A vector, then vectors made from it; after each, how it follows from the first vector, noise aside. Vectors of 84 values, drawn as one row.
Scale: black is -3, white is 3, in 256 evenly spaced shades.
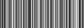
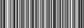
reversed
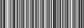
reversed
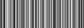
reversed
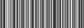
reversed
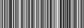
wrapped around
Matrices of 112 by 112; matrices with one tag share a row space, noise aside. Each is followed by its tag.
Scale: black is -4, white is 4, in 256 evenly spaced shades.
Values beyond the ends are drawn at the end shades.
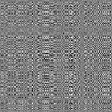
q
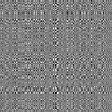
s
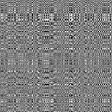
q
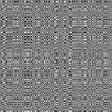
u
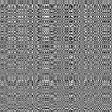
q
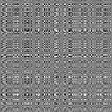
u
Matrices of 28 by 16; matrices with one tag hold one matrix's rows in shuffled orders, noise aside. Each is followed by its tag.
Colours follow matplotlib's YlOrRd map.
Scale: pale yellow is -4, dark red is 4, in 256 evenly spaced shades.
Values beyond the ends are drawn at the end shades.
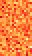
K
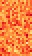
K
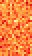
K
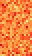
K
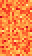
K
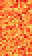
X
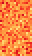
K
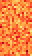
K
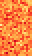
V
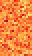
V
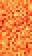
K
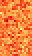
V
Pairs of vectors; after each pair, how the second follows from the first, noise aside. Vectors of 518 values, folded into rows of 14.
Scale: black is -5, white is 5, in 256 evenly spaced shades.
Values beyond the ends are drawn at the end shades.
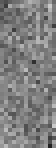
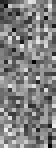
scaled up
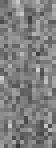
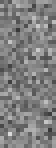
shuffled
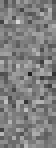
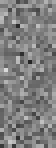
shuffled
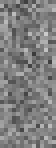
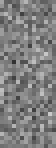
shuffled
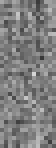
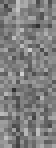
reversed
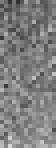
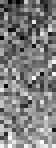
scaled up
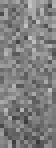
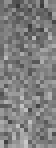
reversed
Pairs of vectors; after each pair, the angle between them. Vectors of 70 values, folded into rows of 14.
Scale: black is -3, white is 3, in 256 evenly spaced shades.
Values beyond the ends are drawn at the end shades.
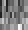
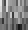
nearly opposite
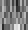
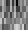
nearly parallel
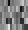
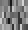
partly aligned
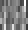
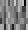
nearly opposite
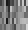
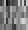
nearly parallel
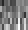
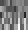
nearly parallel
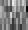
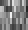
nearly parallel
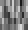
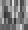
nearly parallel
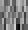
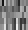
partly opposed
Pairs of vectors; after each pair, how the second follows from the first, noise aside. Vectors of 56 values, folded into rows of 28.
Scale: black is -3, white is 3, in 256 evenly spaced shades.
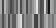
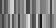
wrapped around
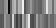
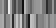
negated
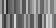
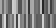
shuffled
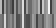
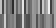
copied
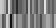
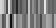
copied
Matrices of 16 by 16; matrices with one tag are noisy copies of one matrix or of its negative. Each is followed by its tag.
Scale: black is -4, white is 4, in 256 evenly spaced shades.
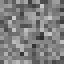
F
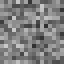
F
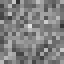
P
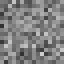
P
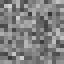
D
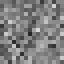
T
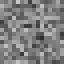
F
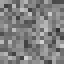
D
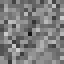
T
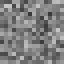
D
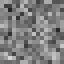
D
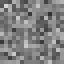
D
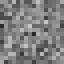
P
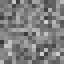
P
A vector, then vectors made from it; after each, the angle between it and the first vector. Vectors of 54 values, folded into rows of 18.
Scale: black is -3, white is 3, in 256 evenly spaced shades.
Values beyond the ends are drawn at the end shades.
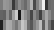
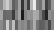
orthogonal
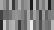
orthogonal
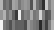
nearly opposite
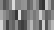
nearly opposite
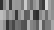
partly opposed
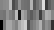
nearly parallel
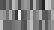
nearly opposite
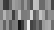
partly opposed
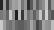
partly opposed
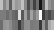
partly opposed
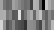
nearly opposite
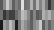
partly aligned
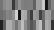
nearly parallel
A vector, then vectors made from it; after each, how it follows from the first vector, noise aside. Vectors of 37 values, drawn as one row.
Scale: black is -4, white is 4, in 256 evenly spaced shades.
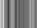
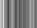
copied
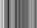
copied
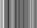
copied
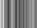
copied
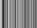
sign-scrambled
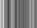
copied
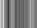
copied
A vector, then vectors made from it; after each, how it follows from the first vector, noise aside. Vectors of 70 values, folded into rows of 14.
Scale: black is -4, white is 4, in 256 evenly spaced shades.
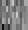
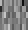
wrapped around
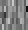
wrapped around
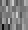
copied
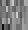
copied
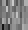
copied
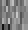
copied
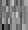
copied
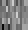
copied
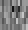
wrapped around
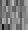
copied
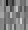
wrapped around
